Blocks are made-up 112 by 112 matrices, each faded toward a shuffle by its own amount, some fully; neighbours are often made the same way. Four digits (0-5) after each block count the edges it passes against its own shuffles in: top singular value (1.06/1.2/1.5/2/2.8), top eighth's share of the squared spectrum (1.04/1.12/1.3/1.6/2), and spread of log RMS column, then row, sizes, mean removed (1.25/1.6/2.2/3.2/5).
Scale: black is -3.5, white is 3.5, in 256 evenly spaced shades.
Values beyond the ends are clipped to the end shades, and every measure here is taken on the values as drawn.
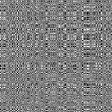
5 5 4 4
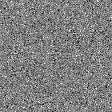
3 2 0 0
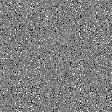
3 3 2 1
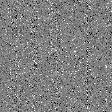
2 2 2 0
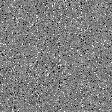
1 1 2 0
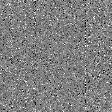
2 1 2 0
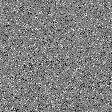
0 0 0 0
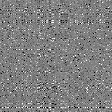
5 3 2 3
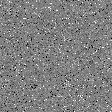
2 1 0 0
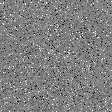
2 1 0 0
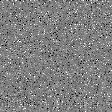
3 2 1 1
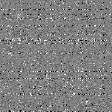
2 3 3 3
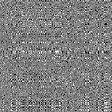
5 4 3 3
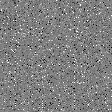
3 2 1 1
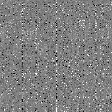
4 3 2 1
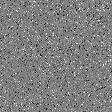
0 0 0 0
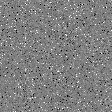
0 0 0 0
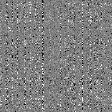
2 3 4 2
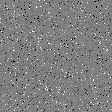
0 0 0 0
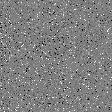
3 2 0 0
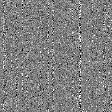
2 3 4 0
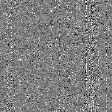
2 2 3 0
